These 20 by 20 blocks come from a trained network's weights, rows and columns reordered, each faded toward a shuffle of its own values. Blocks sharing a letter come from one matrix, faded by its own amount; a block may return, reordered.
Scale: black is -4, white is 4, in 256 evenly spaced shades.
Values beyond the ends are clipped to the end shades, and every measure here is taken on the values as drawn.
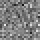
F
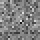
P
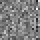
F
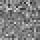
P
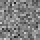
P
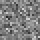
P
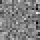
F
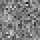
P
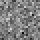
P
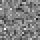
P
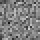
P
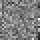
F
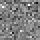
P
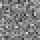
P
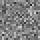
P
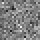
P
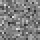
P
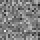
F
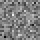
F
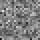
P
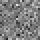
F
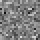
F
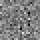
F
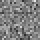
P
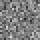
F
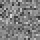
P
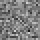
P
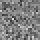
P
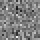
F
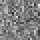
F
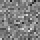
F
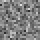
P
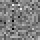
F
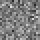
P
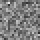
P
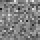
F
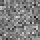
P
